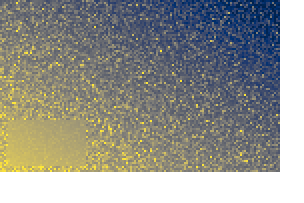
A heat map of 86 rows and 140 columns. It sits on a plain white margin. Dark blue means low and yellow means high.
The bottom left is the ninth with the highest average. The bottom left is the calmest part. No single row or column stands out from its neighbours. An odd patch, calmer than its surroundings, sits in the bottom left. Fine speckle covers the field. The top right is the ninth with the lowest average. The halves do not mirror each other. The field climbs toward the bottom left.
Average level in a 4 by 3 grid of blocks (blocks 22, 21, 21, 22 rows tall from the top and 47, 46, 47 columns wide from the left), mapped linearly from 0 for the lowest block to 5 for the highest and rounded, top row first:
210 | 321 | 432 | 543
